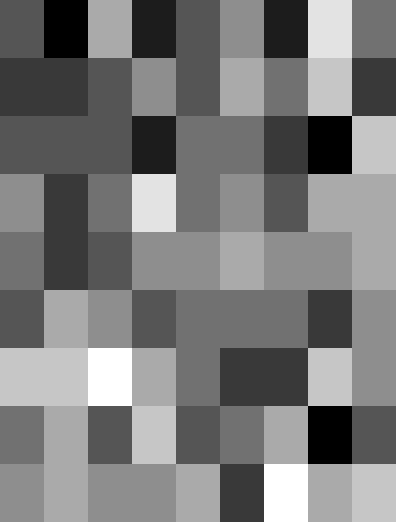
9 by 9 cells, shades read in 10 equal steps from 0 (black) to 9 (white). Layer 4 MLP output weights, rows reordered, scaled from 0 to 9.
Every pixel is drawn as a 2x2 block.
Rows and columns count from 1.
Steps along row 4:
down up up down up down up same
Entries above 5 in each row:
2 2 1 3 2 1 5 3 5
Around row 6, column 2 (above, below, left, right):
2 7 3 5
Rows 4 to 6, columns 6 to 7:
5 3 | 6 5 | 4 4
